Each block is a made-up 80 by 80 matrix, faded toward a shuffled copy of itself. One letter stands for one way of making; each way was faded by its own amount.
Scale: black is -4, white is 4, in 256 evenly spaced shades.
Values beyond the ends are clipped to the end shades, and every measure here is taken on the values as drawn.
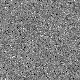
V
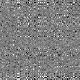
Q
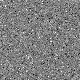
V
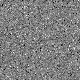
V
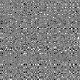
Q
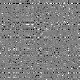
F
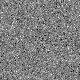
V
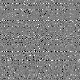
F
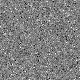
V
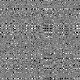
Q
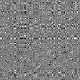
Q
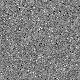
V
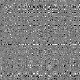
Q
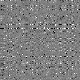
F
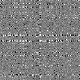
Q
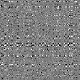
Q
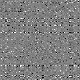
F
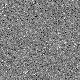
V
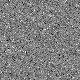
V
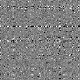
Q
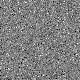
V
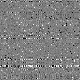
F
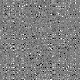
F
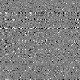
F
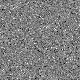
V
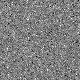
V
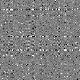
F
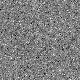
V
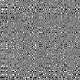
Q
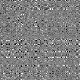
Q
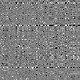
Q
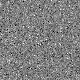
V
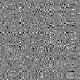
F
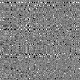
Q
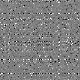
F
